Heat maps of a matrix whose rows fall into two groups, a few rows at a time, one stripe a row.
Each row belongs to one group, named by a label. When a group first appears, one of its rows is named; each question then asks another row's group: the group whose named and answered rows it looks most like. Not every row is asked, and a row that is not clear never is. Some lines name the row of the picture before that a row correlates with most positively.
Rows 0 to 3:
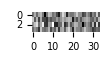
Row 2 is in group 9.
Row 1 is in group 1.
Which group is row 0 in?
9
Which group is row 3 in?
1
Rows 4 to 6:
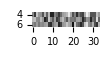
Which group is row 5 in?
9
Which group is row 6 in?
1
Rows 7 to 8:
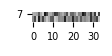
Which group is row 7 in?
9
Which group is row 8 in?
1
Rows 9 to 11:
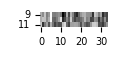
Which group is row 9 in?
9
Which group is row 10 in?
9
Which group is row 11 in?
1
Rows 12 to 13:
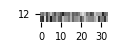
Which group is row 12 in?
9
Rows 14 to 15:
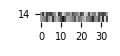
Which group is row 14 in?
1
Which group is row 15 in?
9
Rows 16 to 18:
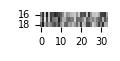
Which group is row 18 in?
1
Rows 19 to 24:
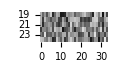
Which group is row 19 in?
9
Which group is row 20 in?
1
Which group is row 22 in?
9
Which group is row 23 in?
1
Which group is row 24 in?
9
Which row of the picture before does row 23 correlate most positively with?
17
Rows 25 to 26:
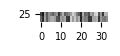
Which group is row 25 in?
1
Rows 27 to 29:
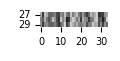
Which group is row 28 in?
1
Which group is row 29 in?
1
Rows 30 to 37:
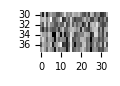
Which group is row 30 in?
1
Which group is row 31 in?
9
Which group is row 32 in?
1
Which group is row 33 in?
1
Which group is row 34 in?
9
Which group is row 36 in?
9
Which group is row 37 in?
9
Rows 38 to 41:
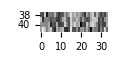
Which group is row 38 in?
1
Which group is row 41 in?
9
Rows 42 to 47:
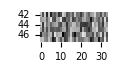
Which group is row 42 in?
1
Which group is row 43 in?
9
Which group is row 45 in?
1
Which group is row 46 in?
9
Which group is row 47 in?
9
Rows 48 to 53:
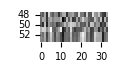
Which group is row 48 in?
1
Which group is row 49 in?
9
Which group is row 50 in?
1
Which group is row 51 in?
9
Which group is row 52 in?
9
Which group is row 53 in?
9
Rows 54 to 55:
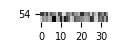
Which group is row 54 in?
1
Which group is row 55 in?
9
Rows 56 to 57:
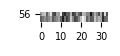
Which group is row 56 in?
9
